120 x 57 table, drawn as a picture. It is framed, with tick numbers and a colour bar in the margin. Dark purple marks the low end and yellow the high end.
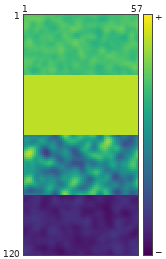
It is made of 4 by 1 panels. Panel 1,1: high, blotchy, faint in contrast. Panel 2,1: very high, flat. Panel 3,1: middling, blotchy, strong in contrast. Panel 4,1: very low, blotchy, faint in contrast.
